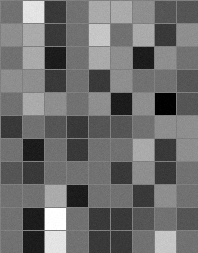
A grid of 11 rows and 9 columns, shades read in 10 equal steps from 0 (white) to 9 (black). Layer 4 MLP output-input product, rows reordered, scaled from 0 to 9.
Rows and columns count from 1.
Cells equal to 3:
9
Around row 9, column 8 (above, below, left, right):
7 5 7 5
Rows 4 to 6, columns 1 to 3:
4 4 7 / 5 3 4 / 7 5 6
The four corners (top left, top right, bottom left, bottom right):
5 6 5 5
